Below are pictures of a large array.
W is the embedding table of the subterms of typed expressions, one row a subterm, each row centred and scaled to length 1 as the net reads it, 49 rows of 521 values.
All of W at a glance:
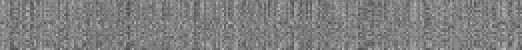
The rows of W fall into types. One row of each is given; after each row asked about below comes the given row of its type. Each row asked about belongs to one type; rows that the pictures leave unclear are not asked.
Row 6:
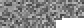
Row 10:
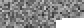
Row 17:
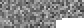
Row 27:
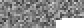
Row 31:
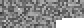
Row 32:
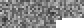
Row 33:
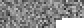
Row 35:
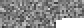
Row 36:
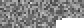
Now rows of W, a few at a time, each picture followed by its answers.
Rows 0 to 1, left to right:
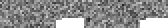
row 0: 17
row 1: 27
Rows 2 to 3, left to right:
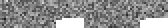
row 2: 31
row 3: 10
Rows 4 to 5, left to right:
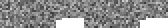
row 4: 17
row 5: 6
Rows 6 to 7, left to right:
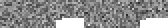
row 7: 36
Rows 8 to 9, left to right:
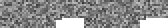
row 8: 6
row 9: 32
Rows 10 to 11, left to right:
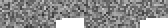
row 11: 31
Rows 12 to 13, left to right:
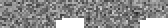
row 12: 6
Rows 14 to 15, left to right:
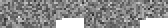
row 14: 10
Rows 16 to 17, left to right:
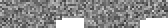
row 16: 32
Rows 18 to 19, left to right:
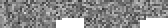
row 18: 6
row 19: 32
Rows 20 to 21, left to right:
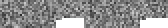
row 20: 10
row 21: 6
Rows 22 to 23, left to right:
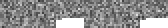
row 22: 35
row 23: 33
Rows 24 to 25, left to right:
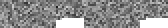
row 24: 27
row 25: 6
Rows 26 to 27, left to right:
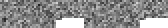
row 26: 27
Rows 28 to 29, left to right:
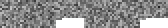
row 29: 35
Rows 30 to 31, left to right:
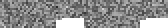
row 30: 35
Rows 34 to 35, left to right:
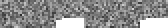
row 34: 10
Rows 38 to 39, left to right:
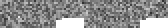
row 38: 10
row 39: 32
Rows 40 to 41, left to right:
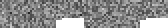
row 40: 17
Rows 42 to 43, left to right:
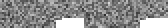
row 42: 31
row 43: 10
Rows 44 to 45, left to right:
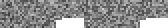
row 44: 31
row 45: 31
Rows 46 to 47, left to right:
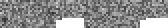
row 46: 32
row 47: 31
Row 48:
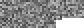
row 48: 32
